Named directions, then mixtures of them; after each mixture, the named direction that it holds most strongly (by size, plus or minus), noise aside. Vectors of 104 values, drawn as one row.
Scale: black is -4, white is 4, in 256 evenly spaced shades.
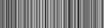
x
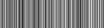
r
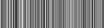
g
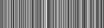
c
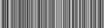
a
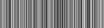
c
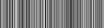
g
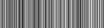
r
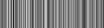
c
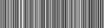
r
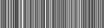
g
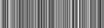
a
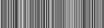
g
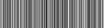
c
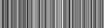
a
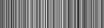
x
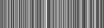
c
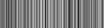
x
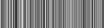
g
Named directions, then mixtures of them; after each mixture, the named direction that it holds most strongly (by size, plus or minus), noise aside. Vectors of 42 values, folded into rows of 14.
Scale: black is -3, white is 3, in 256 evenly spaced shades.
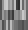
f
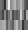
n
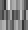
n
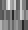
n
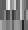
n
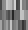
f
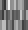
n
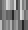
f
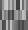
f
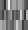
n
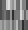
n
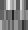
n
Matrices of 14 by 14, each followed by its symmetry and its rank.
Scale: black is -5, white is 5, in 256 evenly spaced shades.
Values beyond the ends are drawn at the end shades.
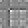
symmetric, rank two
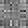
antisymmetric, rank two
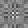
symmetric, rank two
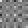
symmetric, rank two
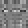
neither, rank two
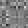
antisymmetric, rank two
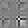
symmetric, rank two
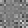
symmetric, rank two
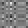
neither, rank one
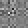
antisymmetric, rank two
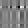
neither, rank one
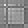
symmetric, rank two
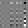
neither, rank one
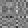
antisymmetric, rank two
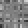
antisymmetric, rank two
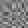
antisymmetric, rank two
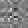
neither, rank two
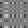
neither, rank one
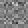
neither, rank two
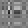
neither, rank one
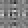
antisymmetric, rank two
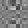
neither, rank two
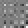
symmetric, rank two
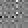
antisymmetric, rank two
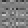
neither, rank two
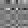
neither, rank one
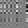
neither, rank one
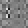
neither, rank two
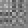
symmetric, rank two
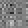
neither, rank two
